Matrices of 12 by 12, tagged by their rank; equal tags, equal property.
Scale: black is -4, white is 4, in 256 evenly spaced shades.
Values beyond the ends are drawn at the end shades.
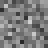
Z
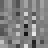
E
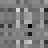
E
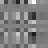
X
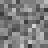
Z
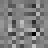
E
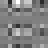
X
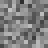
Z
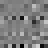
E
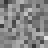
Z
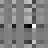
X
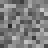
Z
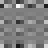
X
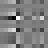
X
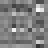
E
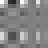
X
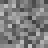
Z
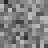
Z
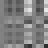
X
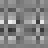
X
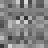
E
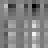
X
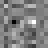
E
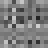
E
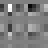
X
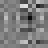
E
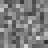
Z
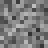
Z
